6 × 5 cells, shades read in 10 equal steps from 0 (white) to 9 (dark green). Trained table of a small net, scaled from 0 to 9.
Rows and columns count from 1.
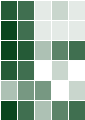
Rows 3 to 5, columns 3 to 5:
3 6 7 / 0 2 0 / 5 0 2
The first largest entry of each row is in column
1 1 1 1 2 1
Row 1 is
8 7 1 2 1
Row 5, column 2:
5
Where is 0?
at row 4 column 3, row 4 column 5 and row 5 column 4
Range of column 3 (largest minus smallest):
5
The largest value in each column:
9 8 5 6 7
